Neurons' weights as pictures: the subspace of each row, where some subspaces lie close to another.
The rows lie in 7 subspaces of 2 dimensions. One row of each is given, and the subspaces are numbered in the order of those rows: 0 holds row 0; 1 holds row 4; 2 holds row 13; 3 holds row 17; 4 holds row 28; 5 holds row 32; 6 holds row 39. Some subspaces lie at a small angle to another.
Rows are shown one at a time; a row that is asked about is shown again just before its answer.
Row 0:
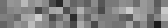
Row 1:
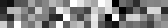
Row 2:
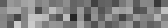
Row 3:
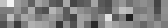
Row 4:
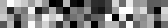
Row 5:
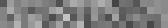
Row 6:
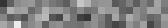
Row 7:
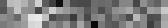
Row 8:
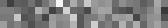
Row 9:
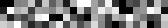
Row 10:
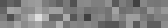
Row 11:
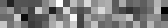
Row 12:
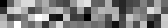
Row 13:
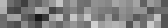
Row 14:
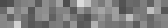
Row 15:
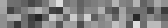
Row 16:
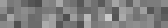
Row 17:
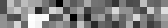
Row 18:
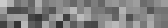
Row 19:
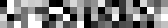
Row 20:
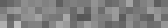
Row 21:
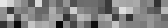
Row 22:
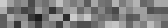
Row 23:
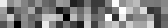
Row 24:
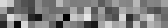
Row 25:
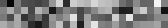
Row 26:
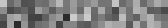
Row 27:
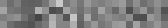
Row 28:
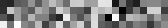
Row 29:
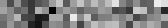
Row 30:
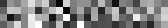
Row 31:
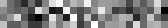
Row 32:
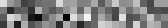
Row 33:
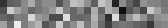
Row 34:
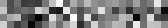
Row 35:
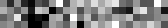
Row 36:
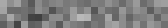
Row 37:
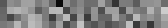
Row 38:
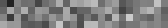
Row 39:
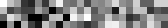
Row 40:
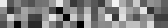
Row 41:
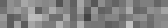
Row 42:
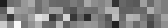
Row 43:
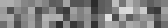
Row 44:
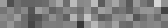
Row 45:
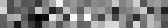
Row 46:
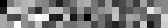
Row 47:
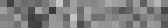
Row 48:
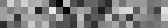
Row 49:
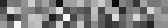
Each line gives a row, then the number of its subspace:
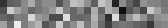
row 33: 4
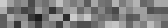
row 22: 6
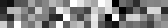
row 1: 4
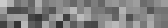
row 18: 6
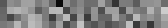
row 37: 4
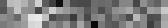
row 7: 2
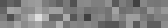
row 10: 3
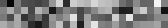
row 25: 6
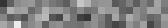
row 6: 2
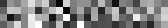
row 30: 4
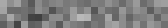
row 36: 6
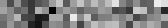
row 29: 6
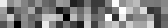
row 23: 1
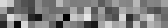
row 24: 5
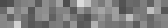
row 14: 2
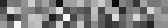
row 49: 4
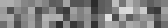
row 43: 1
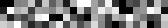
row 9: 2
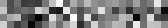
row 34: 0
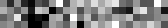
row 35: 6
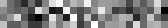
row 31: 0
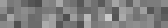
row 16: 1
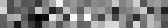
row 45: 3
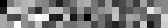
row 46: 2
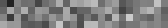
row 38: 6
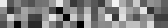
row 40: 1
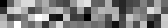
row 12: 2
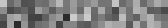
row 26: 5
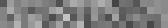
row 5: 1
